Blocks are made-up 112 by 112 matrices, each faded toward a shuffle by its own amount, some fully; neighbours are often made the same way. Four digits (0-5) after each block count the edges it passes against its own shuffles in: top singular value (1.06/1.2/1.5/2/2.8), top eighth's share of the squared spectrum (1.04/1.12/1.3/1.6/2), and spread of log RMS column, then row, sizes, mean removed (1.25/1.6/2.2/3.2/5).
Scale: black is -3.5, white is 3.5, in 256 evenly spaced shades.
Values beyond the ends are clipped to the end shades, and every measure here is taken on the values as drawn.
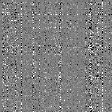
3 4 4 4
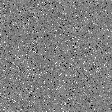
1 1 1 0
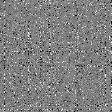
2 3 3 2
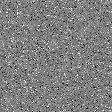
2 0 0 0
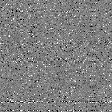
4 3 1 2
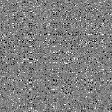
4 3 2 3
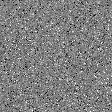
0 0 0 0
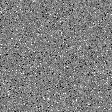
0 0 0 0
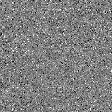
3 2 1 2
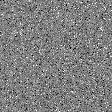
2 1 0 0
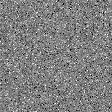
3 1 0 0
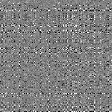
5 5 3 4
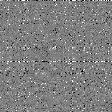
4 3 2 2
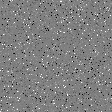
0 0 0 0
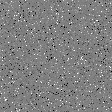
0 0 0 0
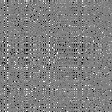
5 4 3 3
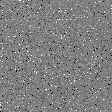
2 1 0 0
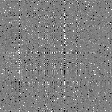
5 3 2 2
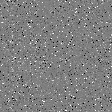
2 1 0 0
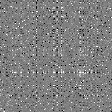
5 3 2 2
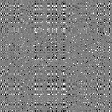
5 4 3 3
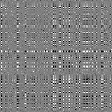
5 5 4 4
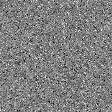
0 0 1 0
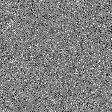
0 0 1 0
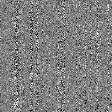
1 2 4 0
